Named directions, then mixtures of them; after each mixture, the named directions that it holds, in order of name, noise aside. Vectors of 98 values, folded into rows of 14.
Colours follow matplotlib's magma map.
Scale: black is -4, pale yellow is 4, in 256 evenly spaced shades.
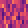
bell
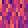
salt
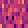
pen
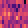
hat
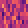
bell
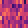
hat, salt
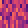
bell, salt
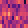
hat, pen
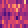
hat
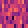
pen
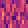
bell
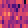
hat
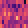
hat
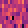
pen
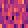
pen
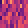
salt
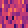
pen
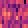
hat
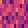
pen, salt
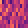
salt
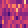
hat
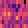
hat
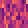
bell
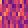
hat, salt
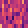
pen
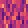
bell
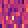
pen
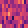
hat, pen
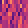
pen, salt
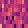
pen
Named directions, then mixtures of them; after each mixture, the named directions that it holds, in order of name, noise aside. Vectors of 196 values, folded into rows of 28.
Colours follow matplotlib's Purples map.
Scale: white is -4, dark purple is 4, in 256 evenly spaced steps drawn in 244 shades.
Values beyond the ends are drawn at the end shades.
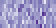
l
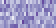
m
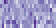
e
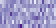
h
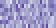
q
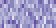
e, l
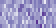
l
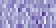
h, l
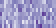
e, l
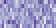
e, l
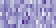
l, m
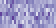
h, m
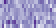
e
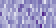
l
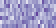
m, q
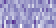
e, h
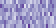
m, q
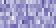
m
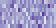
h, l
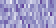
m, q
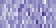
l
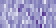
l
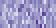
l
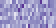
l, q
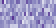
m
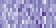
l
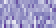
e
